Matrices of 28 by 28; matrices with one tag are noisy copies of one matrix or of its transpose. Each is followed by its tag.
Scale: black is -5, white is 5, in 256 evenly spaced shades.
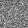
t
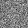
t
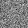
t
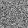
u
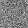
u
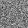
u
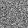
u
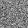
u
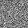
t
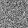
u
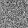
u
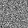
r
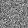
t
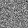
r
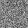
u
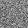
u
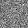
t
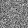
t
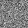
t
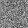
u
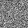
t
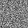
r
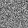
r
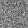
u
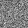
t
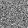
u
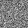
t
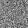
u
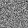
r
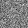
t
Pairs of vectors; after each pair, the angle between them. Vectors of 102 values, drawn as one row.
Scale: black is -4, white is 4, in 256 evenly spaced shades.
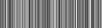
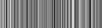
partly opposed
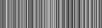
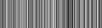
nearly parallel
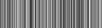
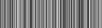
nearly parallel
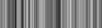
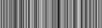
partly aligned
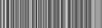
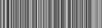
nearly parallel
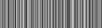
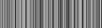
partly aligned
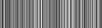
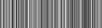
orthogonal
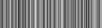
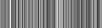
partly aligned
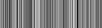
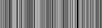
nearly parallel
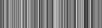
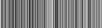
partly opposed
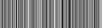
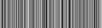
nearly parallel
